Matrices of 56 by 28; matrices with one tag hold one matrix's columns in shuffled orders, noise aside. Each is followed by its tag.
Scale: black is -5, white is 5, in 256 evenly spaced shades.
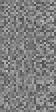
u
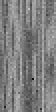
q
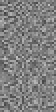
u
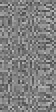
u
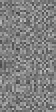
u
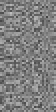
u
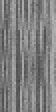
q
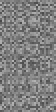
u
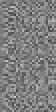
u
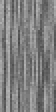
q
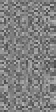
u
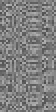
u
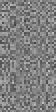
u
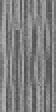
q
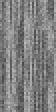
q
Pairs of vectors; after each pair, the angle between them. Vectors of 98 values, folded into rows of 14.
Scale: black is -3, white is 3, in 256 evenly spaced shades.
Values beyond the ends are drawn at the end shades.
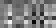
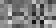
nearly parallel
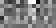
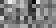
nearly opposite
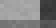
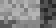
nearly parallel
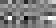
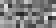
partly opposed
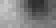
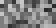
orthogonal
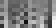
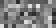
partly opposed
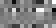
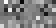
partly opposed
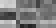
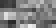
nearly opposite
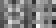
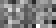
nearly parallel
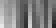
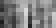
nearly opposite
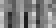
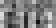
nearly parallel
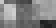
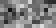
partly opposed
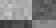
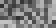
partly opposed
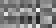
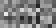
nearly parallel
